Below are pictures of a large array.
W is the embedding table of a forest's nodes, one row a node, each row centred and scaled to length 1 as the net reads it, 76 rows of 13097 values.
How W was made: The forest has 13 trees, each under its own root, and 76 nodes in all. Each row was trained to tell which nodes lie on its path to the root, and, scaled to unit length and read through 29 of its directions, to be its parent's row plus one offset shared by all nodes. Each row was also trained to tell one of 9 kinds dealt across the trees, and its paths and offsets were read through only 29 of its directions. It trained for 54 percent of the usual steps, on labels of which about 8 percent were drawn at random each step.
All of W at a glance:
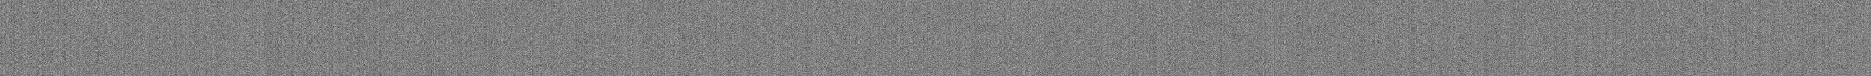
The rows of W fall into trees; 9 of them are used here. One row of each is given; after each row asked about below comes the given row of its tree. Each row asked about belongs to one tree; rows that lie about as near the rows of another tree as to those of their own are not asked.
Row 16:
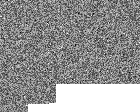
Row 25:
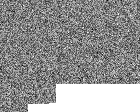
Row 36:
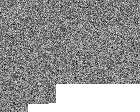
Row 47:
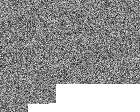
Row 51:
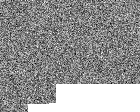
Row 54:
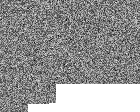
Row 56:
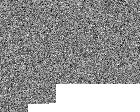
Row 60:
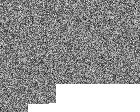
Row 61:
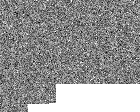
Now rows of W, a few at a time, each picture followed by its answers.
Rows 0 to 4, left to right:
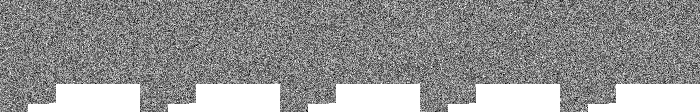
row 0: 16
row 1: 51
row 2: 51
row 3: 61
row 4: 36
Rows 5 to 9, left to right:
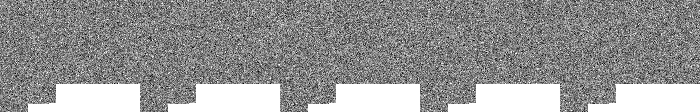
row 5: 56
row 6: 51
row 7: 54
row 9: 61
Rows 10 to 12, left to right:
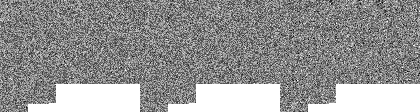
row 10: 47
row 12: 51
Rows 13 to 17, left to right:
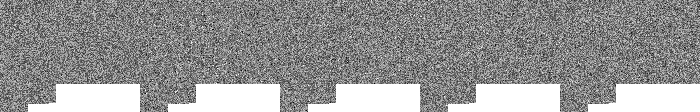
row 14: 56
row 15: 36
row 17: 25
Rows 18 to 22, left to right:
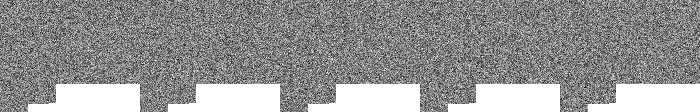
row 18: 36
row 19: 56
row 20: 54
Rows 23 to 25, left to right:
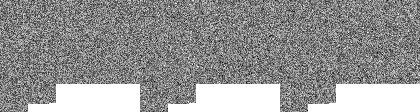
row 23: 16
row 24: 51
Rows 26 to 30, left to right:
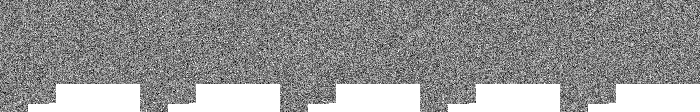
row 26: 16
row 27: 61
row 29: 61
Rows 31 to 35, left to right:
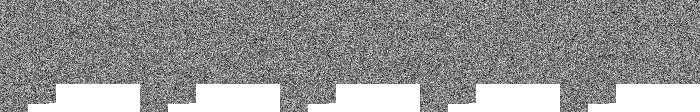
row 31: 25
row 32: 47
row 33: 51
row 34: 56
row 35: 60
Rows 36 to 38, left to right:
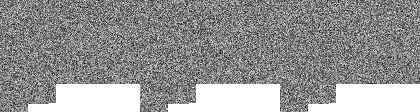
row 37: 36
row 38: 60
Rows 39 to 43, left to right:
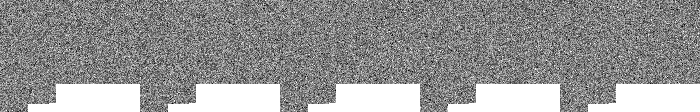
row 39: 61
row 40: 56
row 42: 56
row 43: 56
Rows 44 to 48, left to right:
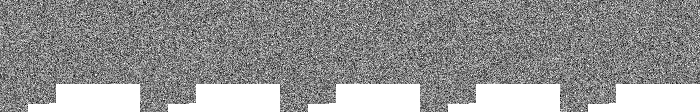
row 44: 16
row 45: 51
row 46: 56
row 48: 61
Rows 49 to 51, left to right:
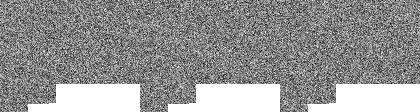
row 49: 60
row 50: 54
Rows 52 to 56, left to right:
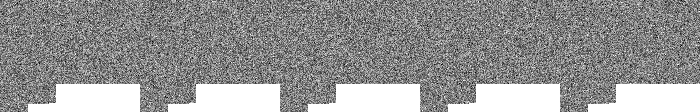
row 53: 51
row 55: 16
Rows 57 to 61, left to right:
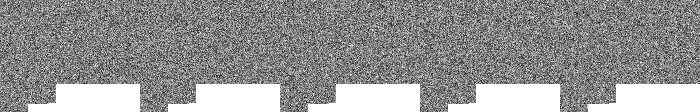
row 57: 51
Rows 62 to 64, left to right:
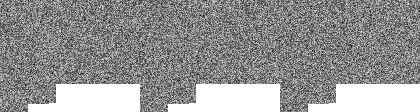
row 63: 56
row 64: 60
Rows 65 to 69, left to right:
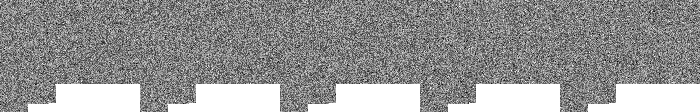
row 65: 47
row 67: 25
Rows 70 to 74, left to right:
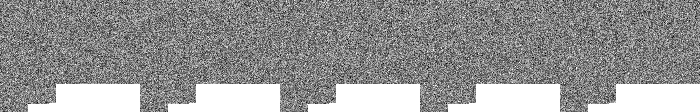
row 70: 25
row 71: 47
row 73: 47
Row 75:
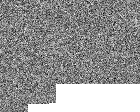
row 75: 54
